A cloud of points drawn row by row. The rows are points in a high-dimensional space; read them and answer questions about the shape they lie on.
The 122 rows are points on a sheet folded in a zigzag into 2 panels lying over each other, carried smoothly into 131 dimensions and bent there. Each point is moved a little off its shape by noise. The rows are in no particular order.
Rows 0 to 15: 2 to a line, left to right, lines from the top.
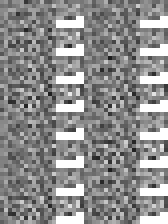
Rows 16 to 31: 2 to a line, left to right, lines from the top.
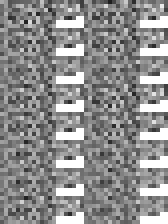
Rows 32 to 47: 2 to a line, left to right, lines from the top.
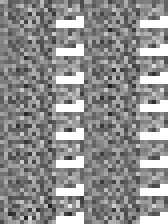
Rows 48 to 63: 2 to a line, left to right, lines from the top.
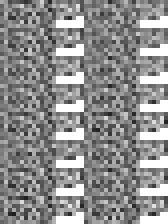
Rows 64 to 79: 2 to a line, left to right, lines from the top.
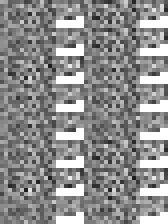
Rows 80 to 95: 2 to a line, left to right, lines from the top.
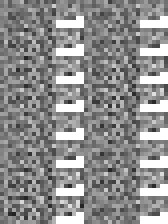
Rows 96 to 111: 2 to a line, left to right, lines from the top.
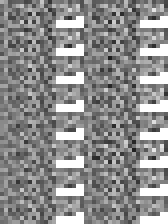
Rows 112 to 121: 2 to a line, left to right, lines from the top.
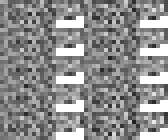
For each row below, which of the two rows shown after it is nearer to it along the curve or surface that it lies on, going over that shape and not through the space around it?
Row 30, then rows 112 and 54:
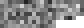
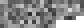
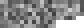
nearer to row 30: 112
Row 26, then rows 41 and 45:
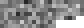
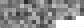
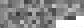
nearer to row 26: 45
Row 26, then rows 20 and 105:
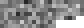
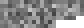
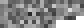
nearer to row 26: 105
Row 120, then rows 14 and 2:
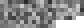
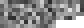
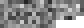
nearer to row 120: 14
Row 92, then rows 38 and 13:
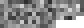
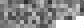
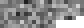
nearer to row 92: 13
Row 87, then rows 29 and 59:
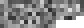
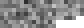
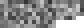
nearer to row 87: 59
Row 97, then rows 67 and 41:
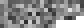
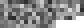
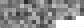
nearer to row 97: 67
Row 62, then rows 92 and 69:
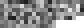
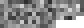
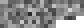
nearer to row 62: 92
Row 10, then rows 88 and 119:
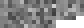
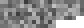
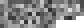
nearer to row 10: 88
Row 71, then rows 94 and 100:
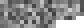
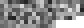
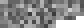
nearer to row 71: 100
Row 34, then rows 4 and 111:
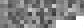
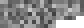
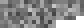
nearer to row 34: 111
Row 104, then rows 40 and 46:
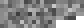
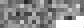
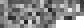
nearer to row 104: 40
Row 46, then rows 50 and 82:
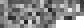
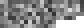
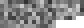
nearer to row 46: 50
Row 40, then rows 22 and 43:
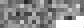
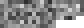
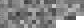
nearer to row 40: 22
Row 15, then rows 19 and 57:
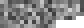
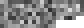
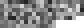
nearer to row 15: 57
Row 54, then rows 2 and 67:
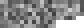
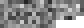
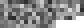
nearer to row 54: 67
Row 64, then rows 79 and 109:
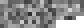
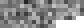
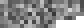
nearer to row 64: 109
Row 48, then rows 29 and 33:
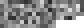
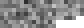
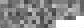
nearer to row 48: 33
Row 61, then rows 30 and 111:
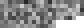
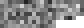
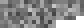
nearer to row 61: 111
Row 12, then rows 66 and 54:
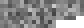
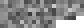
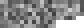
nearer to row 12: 54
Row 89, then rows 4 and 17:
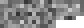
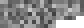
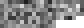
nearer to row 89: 17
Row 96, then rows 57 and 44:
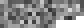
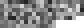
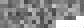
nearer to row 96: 57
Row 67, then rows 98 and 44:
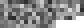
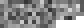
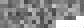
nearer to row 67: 98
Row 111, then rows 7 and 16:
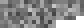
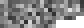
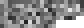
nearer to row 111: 7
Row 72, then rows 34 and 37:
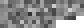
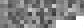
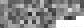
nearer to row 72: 37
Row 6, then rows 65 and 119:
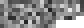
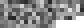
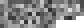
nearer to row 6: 119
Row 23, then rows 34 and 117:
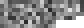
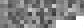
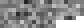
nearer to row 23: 34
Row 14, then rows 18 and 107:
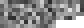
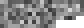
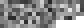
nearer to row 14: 107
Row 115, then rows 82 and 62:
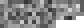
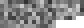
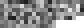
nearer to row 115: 62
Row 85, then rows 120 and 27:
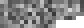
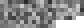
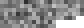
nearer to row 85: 120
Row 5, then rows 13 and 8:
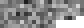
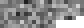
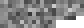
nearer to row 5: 13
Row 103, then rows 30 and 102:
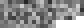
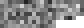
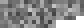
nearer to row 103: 102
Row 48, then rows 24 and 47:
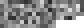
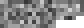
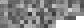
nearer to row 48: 24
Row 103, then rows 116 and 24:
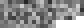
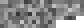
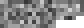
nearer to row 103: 24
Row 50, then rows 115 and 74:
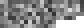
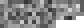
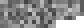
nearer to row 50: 74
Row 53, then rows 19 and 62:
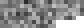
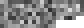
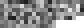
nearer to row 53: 62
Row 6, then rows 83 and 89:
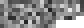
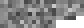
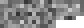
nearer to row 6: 89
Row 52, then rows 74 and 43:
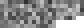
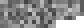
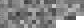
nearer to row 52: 74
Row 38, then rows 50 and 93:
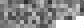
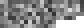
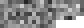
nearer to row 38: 50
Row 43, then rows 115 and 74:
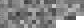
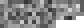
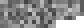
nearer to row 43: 115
